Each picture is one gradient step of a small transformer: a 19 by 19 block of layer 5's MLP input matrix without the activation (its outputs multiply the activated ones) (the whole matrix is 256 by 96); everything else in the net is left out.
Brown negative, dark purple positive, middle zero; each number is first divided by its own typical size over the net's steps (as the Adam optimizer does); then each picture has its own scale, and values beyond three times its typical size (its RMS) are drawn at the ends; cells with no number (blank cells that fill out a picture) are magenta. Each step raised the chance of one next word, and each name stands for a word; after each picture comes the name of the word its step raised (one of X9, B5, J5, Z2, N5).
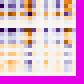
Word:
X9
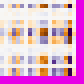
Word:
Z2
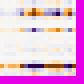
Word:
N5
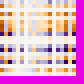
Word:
Z2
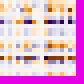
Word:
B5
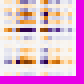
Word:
X9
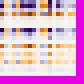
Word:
X9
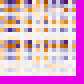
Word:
B5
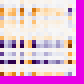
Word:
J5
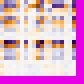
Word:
B5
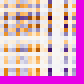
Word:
Z2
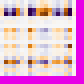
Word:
N5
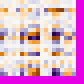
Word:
Z2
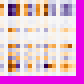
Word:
N5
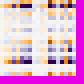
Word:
B5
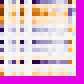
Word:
B5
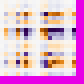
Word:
X9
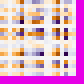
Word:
J5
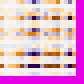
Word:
J5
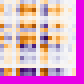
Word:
Z2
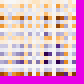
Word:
J5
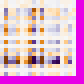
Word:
B5
